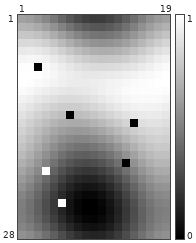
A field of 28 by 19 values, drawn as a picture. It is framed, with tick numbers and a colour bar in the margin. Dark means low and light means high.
Stripes: none. Lone odd cells: 6, 2 higher and 4 lower than their neighbours. Ninth with the lowest average: bottom middle.
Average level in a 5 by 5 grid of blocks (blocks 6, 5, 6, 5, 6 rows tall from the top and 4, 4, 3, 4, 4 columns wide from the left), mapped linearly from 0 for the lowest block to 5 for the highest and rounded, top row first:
43334 | 55555 | 43344 | 31123 | 21012
